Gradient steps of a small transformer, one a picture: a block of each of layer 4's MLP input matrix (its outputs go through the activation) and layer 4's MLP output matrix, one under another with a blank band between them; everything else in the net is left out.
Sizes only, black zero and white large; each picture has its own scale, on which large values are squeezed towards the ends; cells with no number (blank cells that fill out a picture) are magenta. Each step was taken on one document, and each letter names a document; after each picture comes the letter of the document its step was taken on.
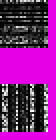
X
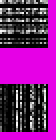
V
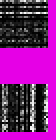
X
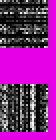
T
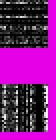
X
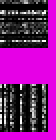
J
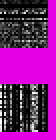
J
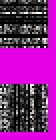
T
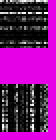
X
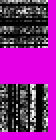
T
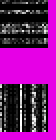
J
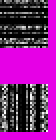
X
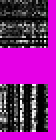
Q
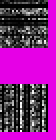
J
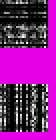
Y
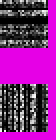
Q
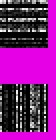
V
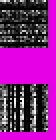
Q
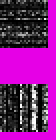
Q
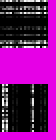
X
